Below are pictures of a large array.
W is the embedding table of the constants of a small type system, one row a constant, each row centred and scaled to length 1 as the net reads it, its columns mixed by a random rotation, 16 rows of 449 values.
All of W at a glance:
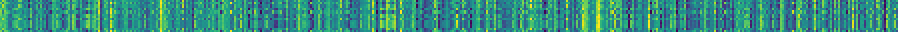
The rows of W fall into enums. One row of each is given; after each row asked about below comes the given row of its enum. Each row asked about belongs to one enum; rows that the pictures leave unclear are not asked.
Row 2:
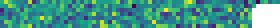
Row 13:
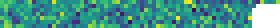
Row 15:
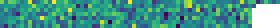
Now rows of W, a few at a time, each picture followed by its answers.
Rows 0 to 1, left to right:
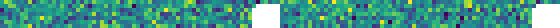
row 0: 2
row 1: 15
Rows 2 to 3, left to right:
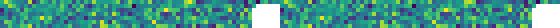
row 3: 2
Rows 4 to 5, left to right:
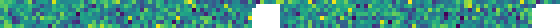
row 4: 13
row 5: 15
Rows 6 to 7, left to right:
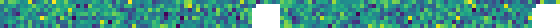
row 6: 15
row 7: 13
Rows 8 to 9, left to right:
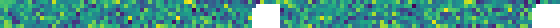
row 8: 13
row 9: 2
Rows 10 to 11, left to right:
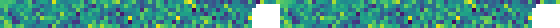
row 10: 13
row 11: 13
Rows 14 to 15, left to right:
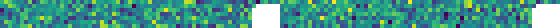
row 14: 2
